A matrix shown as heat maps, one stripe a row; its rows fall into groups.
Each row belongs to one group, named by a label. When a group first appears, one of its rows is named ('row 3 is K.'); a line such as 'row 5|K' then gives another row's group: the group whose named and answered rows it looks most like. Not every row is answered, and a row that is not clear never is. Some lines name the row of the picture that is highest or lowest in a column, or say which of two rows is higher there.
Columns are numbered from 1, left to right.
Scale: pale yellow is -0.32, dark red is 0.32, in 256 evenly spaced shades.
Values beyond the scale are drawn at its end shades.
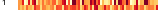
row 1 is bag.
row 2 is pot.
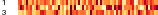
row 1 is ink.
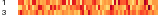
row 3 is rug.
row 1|bag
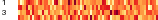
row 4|pot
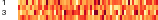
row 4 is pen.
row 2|pot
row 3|pot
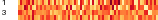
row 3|bag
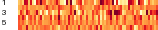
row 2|pen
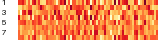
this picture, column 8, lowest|4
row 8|bag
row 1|bag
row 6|pot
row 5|bag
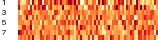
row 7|ink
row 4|ink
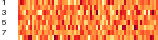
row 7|rug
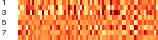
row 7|ink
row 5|ink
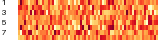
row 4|bag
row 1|rug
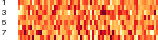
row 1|pot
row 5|pot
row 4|bag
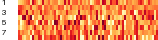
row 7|pot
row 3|ink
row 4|rug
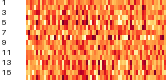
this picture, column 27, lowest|11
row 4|pot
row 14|pot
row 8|pen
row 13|pot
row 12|ink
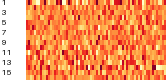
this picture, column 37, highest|8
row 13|bag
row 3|pot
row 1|rug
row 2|ink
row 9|rug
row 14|bag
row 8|pen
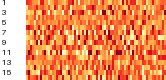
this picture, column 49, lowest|8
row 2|pen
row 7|ink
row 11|rug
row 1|bag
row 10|pen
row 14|ink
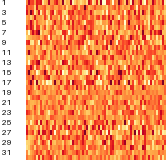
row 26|pot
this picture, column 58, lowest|27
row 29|pot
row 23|bag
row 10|pen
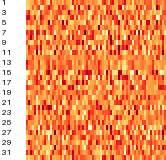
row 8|pen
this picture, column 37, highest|6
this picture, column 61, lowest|28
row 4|bag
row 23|pen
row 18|bag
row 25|pot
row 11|pen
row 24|rug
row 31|pen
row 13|pot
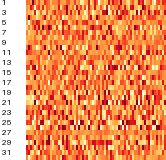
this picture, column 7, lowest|31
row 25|bag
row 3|pen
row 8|pot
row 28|ink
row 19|ink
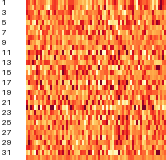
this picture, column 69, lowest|22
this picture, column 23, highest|22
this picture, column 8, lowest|22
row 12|pen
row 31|bag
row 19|rug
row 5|bag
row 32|pot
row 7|pot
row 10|pot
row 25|pen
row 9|rug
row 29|rug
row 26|ink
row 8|rug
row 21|pot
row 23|ink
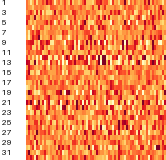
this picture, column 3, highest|21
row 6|bag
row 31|rug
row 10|bag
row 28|ink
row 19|rug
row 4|ink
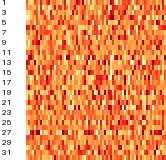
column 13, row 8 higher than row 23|Yes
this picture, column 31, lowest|25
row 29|ink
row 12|rug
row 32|pen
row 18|rug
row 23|pen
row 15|rug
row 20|pen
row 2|pen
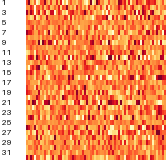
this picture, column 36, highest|1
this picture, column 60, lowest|12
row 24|rug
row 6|bag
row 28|pen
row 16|bag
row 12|pen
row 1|rug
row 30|pen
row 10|pen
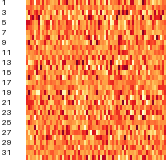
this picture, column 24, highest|21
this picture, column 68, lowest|8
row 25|rug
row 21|bag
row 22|rug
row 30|bag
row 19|rug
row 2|bag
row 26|pen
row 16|rug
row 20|ink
